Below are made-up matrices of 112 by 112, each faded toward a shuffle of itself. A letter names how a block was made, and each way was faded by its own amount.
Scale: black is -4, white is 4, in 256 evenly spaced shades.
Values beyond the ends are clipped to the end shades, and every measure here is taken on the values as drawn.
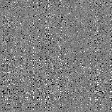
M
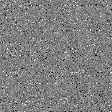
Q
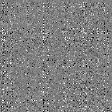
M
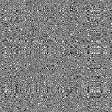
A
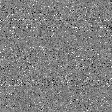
Q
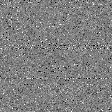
Q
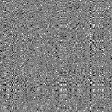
A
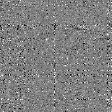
M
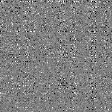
M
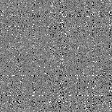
M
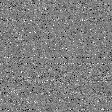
Q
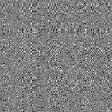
A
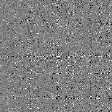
M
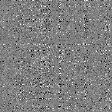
M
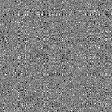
A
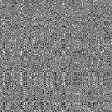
A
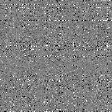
M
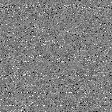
Q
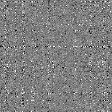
M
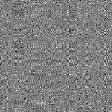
A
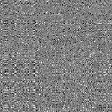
A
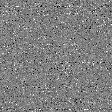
Q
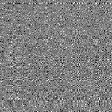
A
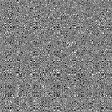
A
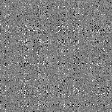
M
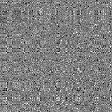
A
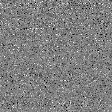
Q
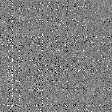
M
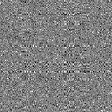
A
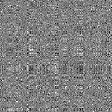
A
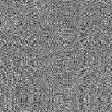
A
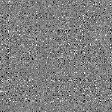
M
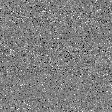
Q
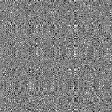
A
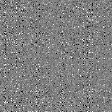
M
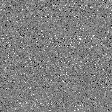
Q
